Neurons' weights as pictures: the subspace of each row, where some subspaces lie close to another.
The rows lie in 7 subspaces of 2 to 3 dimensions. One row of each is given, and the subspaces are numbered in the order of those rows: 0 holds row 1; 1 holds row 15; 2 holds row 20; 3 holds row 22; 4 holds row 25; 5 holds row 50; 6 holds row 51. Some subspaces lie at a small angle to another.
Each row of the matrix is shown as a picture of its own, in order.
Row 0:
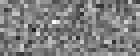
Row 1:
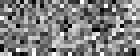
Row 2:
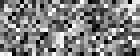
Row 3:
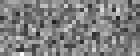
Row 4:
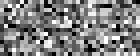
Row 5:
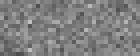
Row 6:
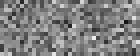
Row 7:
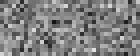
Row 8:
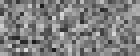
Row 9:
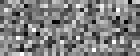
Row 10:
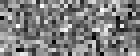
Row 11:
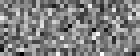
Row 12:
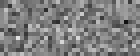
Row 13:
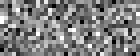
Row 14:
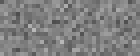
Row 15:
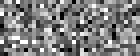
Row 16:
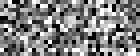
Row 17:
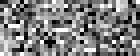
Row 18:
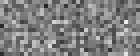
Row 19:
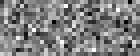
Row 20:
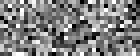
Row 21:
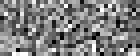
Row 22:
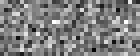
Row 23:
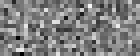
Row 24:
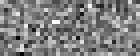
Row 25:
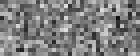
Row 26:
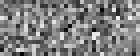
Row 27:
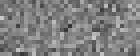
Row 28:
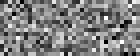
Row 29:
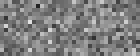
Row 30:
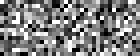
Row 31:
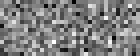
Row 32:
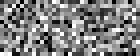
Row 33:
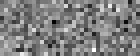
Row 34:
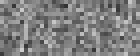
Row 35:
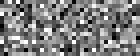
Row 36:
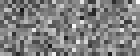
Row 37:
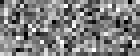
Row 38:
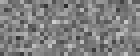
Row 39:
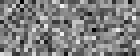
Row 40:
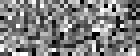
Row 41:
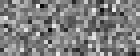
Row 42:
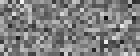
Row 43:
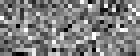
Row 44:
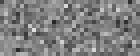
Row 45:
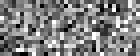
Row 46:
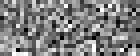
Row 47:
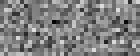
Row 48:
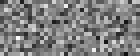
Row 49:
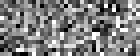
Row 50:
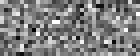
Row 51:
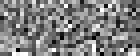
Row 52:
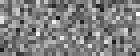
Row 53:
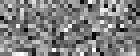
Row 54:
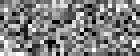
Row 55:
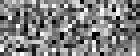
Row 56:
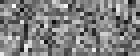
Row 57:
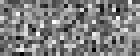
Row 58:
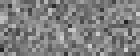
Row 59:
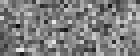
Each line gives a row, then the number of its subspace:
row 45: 0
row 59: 4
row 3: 3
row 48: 1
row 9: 3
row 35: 1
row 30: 6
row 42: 1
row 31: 1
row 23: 5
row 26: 3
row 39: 4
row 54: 2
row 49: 0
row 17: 4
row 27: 0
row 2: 6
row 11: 5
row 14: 6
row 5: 2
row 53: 2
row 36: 2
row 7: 4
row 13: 5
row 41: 2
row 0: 5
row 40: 0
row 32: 4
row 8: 1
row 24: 5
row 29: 2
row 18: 1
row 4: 4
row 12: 5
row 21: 6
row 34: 4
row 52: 5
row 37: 6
